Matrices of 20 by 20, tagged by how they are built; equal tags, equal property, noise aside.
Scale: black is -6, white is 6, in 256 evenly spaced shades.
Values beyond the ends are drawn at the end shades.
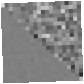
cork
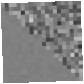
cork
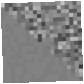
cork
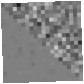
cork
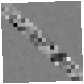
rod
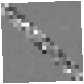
rod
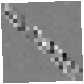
rod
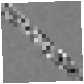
rod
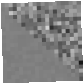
cork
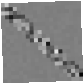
rod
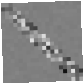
rod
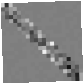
rod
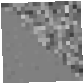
cork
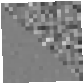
cork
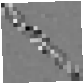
rod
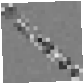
rod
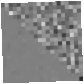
cork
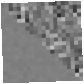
cork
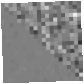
cork
